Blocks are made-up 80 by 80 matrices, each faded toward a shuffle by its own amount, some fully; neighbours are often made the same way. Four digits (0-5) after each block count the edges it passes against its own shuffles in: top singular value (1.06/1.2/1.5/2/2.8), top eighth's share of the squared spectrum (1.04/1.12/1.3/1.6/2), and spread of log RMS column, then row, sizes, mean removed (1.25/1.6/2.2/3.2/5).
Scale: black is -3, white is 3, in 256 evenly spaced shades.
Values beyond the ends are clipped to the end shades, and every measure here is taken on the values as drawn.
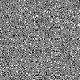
4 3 1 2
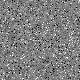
0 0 0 0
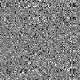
4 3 2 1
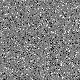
2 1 0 0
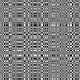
5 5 5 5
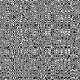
5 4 3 3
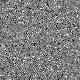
2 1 0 0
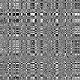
5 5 4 4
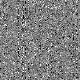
1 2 3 0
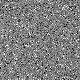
0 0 0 0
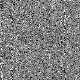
1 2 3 0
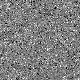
0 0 0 0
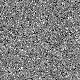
0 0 0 0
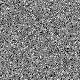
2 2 0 0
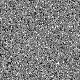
2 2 0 0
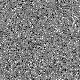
2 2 0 0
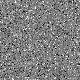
2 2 0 0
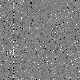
3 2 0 0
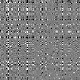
5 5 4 3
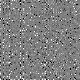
4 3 2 1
